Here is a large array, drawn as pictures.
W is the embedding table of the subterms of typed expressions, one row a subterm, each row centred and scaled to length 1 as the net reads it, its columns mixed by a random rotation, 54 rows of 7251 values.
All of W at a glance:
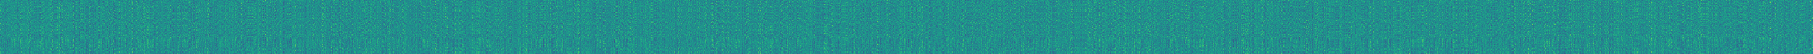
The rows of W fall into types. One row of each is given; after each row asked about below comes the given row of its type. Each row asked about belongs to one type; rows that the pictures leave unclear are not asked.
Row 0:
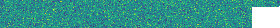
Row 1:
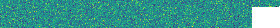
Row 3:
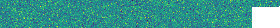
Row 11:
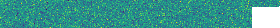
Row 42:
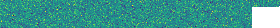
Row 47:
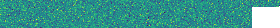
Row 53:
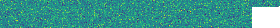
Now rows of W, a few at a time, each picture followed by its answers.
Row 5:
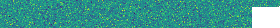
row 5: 11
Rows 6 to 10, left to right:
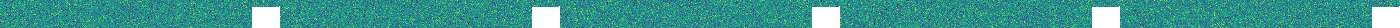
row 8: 3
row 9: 11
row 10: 53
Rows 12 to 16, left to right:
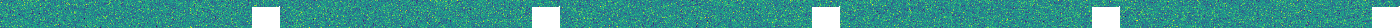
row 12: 42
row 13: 3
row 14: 3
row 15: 42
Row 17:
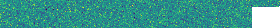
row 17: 11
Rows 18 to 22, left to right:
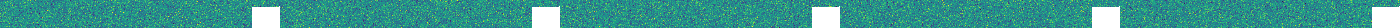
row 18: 0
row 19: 3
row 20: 1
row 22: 47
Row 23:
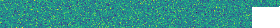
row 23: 53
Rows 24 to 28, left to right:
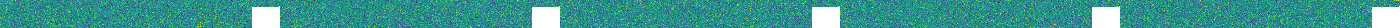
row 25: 3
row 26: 1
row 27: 47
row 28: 1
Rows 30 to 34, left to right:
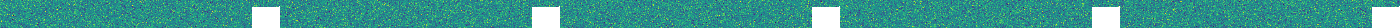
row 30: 42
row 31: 1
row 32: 11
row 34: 0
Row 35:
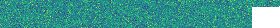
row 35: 0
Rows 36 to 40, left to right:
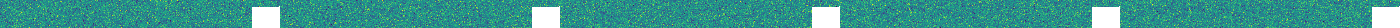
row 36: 3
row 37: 11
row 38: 1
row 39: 42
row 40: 42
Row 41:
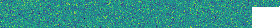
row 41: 42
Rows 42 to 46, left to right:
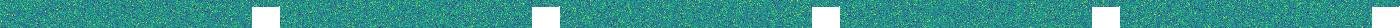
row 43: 1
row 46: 42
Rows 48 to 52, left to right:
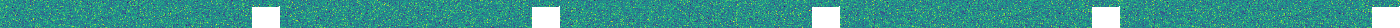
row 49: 1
